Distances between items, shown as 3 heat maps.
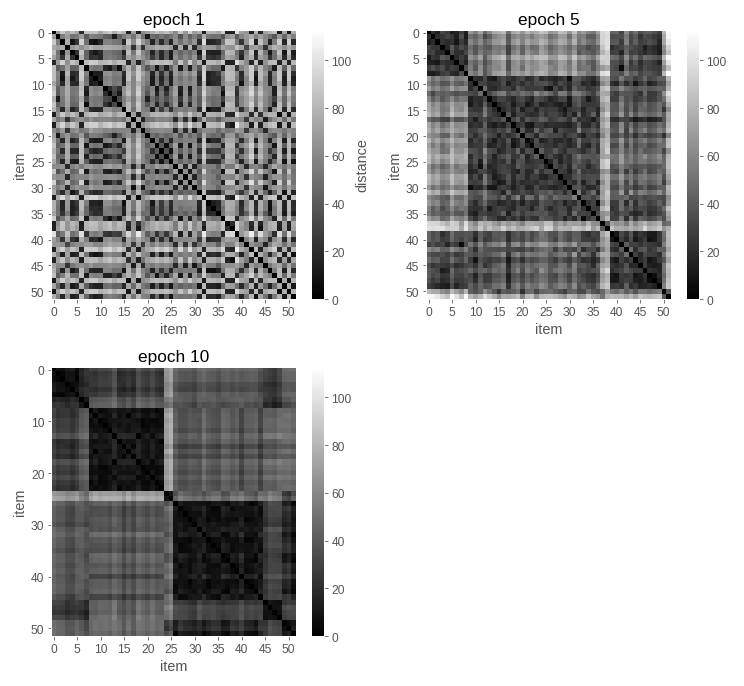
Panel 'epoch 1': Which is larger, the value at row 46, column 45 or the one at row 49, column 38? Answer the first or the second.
the second
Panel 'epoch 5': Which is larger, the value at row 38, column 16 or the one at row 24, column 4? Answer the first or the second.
the first
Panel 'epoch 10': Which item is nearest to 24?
25
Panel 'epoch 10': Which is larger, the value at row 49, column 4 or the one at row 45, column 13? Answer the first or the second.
the second
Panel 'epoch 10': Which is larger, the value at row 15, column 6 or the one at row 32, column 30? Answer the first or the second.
the first
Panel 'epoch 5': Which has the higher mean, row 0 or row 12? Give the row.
0
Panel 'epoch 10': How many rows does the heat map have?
52
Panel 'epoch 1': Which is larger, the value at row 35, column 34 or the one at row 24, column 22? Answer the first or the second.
the first
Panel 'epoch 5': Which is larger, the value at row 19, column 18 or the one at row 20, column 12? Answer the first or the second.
the second
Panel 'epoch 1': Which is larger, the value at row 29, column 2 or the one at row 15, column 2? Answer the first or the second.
the first
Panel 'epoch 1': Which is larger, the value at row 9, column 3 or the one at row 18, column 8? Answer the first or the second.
the second
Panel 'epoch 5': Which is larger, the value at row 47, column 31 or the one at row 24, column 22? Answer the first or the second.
the first
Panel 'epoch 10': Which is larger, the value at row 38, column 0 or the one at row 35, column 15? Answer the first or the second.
the first
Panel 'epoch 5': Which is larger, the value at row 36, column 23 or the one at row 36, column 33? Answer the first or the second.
the first
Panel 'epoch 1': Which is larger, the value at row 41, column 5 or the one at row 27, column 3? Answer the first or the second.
the second
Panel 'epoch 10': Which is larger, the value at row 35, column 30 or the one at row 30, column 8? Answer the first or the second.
the second
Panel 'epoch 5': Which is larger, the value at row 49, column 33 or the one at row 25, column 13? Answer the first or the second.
the first
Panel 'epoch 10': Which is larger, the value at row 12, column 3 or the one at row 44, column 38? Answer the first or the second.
the first
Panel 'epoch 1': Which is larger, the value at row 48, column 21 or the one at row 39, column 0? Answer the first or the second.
the second
